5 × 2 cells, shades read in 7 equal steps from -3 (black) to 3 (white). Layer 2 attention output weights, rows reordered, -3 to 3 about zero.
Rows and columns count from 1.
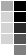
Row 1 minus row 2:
-1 0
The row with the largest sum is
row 5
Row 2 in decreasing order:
2 -3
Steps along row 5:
down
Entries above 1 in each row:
0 1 1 1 1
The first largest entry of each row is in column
1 1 1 1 1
